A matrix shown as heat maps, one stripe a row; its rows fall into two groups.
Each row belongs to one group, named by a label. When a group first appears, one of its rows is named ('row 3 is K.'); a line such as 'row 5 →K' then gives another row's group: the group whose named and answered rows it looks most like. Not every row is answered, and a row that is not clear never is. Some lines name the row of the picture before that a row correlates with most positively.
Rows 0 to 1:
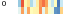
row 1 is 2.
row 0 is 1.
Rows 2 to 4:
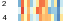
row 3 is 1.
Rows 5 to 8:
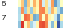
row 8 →1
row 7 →2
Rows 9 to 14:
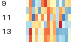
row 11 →2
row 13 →1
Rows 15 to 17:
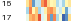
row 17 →2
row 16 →1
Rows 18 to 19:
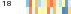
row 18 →1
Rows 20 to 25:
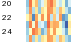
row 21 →1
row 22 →2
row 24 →2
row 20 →1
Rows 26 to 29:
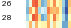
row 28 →2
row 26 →2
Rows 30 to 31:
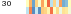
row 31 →1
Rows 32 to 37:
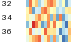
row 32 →1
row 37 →2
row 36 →1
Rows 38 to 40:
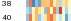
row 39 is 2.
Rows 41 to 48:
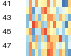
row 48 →1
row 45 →1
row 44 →2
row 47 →1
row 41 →2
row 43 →1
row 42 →1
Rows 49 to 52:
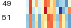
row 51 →1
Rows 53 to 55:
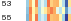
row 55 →2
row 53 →2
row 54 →1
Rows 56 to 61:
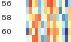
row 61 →2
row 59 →2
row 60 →2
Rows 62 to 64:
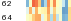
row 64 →2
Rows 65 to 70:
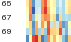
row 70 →2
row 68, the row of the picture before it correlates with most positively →63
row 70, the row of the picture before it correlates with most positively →62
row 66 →1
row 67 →1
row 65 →1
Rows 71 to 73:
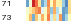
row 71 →2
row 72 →2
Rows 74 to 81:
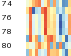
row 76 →1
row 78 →1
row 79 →1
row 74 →2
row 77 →1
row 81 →2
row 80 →2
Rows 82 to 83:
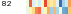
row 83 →2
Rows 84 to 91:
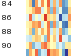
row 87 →2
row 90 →1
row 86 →1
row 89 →2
